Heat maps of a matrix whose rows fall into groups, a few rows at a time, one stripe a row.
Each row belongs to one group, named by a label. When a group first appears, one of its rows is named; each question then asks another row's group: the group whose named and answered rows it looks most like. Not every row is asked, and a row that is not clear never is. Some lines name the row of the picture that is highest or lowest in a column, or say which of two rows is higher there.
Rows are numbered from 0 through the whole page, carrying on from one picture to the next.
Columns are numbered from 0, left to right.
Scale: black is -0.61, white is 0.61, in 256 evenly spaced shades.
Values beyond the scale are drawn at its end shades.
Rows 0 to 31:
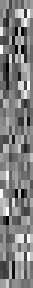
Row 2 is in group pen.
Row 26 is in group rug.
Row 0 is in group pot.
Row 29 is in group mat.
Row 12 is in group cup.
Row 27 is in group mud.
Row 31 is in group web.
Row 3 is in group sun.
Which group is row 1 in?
rug
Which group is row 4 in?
mat
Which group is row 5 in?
sun
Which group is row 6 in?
mat
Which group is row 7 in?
pen
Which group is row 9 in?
rug
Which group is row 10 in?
pen
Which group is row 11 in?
web
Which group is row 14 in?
pot
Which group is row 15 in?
mat
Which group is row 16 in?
web
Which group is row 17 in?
pot
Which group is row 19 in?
web
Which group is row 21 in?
sun
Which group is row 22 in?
pot
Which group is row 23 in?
web
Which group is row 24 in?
pen
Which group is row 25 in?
mud
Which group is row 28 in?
rug
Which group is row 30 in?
mat
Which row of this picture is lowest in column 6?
8
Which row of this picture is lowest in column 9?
13
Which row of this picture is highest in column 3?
6
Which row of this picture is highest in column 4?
22
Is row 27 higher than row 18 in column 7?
Yes
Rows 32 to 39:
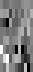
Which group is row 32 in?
pen
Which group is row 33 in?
pot
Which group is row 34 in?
pen
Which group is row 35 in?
rug
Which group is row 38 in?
web
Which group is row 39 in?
cup
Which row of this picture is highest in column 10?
33
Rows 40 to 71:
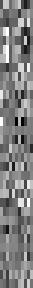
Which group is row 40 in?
web
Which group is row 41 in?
pen
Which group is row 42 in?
rug
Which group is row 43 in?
web
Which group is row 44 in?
cup
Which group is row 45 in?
web
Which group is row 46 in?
web
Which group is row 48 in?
mud
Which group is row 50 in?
sun
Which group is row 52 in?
rug
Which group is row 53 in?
sun
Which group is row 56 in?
mat
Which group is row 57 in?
pot
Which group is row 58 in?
mat
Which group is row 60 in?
rug
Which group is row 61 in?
pot
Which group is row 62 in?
rug
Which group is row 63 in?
pen
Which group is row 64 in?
cup
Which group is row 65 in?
pen
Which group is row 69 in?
pen
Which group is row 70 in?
mud
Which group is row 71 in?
rug
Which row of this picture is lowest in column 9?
44
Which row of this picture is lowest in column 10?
56
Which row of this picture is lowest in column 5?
53
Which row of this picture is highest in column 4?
61
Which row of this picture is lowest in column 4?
58
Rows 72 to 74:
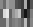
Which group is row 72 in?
cup
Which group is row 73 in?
web
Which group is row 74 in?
cup
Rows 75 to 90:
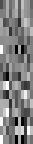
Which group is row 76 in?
mud
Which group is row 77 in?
pen
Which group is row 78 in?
pot
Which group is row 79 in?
cup
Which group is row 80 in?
sun
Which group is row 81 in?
cup
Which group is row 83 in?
pen
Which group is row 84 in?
web
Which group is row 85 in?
pen
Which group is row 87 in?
web
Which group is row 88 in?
sun
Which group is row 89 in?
rug
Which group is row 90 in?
sun
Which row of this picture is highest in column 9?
89
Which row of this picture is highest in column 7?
89
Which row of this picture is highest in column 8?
85
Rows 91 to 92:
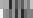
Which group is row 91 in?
pot
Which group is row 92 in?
sun
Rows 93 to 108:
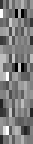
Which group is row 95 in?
mat
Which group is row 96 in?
pot
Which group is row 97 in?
mat
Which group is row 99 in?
pot
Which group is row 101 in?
web
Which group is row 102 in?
pen
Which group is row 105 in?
mat
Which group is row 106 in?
cup
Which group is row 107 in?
web
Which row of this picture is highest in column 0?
94
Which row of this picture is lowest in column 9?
107
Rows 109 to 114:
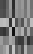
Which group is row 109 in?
mat
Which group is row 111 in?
pot
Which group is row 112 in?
mat
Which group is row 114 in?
pot
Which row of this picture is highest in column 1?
111
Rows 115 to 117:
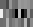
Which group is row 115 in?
pen
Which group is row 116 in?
sun
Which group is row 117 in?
cup
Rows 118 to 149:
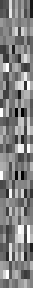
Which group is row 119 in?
mat
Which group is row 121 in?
mud
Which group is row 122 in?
cup
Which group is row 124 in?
pen
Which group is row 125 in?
web
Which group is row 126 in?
pen
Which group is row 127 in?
rug
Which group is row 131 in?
rug
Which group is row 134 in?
rug
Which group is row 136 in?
pot
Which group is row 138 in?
mat
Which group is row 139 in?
mat
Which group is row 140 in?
cup
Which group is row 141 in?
mat
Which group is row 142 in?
mud
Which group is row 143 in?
rug
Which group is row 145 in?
mat
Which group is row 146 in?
mat
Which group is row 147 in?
pot
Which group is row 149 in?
pen
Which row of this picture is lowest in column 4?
123
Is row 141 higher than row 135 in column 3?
Yes
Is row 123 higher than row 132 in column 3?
Yes
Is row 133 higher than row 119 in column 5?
No
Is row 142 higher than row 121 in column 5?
No
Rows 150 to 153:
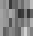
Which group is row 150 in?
pot
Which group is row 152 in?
pot
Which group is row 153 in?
pen
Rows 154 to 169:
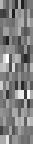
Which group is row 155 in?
mat
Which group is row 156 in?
rug
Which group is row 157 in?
web
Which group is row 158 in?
pen
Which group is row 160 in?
web
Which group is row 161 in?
pot
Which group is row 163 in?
sun
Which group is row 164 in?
rug
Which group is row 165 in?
cup
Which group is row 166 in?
mud
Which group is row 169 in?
web
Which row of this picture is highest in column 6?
164
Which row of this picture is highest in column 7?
164
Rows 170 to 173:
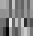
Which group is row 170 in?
pot
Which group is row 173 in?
pen
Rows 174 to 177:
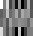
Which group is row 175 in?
mud
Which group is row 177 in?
sun
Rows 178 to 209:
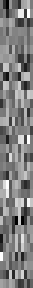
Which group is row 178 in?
pen
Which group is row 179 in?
rug
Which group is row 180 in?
cup
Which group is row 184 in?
cup
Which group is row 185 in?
web
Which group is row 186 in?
pen
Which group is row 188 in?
rug
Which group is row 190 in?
cup
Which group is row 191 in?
pot
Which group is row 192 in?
mat
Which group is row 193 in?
rug
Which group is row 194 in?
mud
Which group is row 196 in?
rug
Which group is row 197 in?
pen
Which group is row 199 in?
web
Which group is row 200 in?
rug
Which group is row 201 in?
web
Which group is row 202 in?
sun
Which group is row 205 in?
mud
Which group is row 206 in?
sun
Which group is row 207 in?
pot
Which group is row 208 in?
mat
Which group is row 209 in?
cup
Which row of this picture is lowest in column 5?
202
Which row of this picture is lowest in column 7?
202
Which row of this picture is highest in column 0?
206
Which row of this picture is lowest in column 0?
204
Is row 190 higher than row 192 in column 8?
Yes
